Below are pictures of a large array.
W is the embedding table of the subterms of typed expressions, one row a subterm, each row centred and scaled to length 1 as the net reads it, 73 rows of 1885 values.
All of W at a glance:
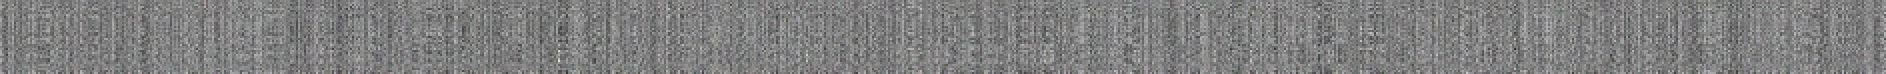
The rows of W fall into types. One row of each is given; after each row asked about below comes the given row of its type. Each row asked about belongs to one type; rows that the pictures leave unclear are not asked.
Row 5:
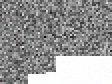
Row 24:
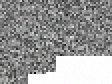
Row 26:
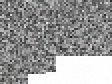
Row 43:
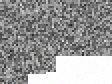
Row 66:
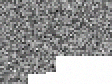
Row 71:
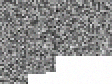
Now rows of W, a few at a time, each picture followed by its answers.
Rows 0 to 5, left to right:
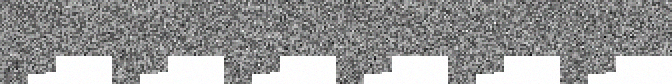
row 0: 5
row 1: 43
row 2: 24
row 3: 5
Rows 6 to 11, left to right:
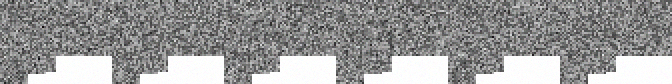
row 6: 5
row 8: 43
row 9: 71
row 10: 5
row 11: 66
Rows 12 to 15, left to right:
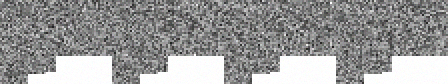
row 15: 71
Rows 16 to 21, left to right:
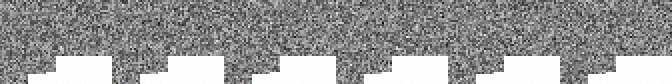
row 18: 26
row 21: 5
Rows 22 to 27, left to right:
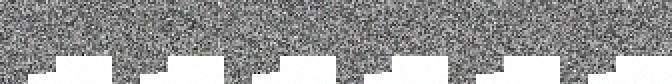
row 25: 43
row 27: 66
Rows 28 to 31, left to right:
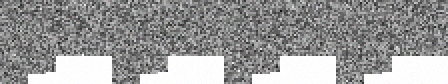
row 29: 43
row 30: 66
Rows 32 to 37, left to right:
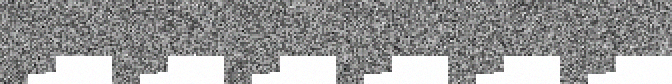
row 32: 5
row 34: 5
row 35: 26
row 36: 26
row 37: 71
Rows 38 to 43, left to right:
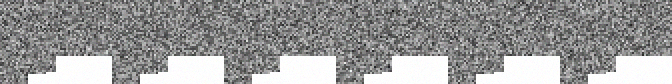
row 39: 66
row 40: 43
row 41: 66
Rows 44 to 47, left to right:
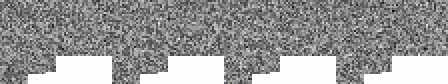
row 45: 26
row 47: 71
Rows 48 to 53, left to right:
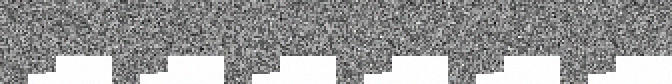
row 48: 24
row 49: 71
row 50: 26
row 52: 43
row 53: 71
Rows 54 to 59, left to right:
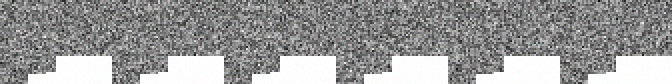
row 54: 24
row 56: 24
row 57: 66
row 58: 26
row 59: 43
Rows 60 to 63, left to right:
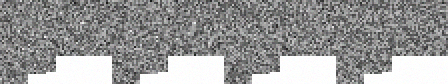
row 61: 43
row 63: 71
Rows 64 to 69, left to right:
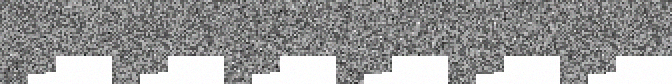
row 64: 5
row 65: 66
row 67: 43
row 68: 26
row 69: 66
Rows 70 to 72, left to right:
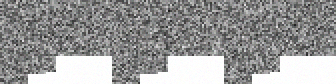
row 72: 43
